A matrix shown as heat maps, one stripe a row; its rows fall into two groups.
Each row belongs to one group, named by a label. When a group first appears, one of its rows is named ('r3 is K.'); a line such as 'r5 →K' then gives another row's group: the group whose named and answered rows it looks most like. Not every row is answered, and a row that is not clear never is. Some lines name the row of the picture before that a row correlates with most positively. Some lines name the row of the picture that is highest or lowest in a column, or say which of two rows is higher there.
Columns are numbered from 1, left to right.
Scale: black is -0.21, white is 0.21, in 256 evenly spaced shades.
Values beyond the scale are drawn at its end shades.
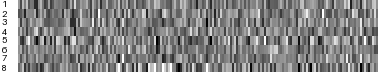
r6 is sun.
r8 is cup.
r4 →sun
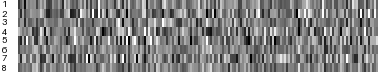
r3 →cup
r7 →cup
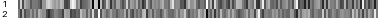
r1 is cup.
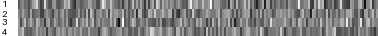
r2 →cup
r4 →cup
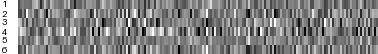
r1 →sun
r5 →sun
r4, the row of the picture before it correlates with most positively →4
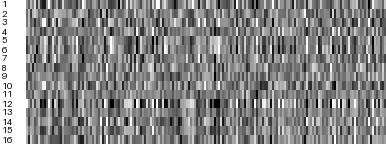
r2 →cup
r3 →sun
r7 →sun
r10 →sun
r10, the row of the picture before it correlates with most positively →1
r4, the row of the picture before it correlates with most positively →3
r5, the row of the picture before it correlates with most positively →1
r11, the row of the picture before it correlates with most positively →2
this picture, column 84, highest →1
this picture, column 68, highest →3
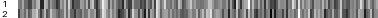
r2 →sun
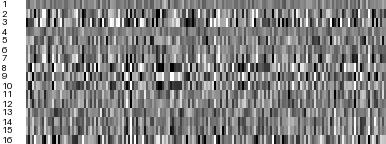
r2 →sun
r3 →sun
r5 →cup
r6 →sun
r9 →cup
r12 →cup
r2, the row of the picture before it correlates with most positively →1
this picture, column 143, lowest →3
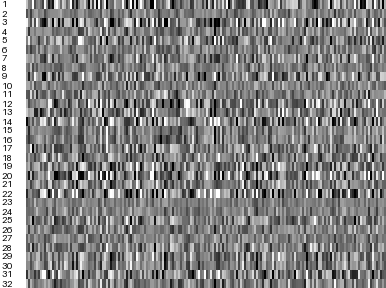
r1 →cup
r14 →sun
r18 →sun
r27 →cup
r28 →cup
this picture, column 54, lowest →1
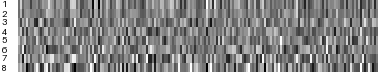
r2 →cup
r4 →sun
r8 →sun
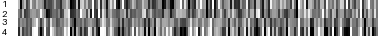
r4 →sun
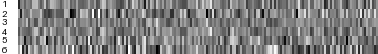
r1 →sun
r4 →sun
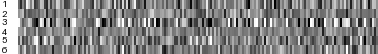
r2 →cup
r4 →cup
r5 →sun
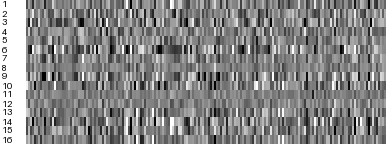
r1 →cup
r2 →cup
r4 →cup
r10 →sun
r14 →cup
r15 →cup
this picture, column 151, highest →16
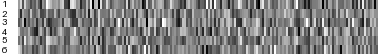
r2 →cup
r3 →cup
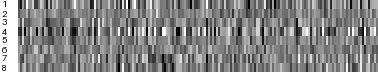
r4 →cup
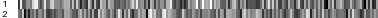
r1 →sun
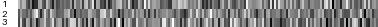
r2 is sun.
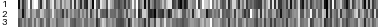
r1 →sun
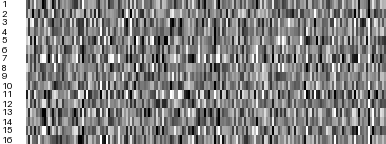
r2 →cup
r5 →sun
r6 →sun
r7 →sun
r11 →cup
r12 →sun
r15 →sun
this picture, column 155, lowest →11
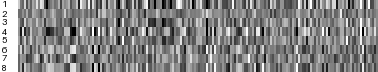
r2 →sun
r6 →cup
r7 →sun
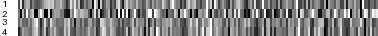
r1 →cup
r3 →sun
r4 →sun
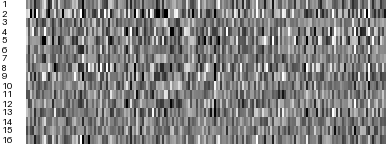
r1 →sun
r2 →sun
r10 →cup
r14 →sun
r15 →cup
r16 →sun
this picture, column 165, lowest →15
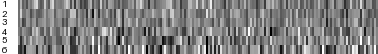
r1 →sun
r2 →cup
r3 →cup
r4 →sun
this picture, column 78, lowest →5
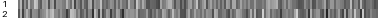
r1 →sun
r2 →cup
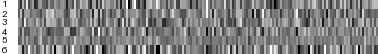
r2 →cup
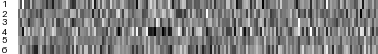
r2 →cup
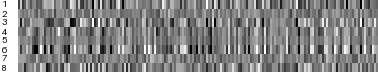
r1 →cup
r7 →cup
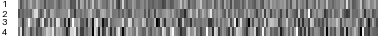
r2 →sun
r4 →cup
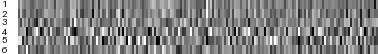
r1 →cup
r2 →cup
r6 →cup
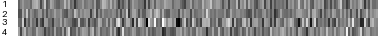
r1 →sun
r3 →cup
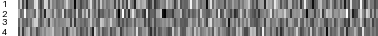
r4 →cup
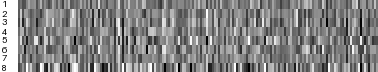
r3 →cup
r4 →cup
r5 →sun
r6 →cup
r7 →cup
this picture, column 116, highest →5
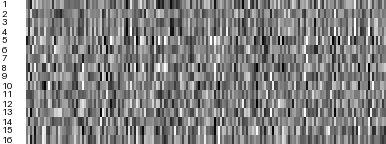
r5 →sun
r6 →cup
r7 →sun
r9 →cup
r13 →cup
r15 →sun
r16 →sun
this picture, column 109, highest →12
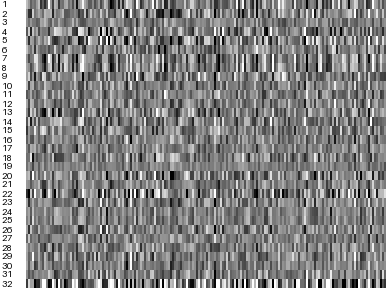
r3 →sun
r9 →sun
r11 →sun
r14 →cup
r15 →sun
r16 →cup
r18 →cup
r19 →cup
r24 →cup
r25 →cup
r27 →cup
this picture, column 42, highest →32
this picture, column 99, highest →4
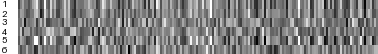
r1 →sun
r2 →sun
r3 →cup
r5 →sun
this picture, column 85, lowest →3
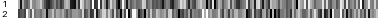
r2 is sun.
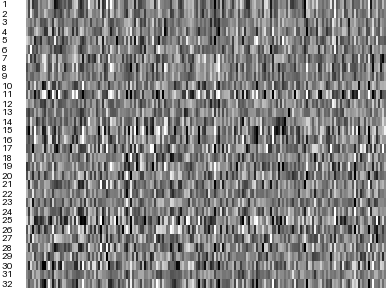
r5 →sun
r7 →sun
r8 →sun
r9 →sun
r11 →sun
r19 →sun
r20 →cup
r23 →cup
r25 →sun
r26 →cup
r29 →cup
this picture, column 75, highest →11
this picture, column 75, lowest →15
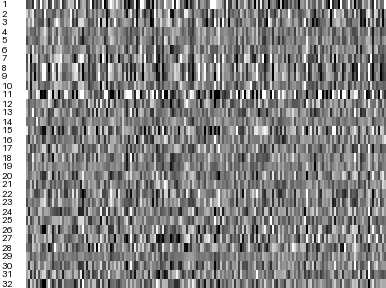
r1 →sun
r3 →cup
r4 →sun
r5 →sun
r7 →cup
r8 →sun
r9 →sun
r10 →cup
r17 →sun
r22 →sun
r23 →sun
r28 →cup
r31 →sun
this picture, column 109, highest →11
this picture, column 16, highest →3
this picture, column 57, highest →11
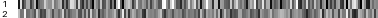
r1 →cup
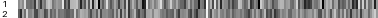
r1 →cup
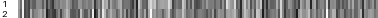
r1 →cup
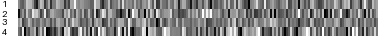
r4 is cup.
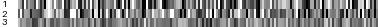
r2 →cup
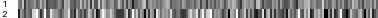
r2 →sun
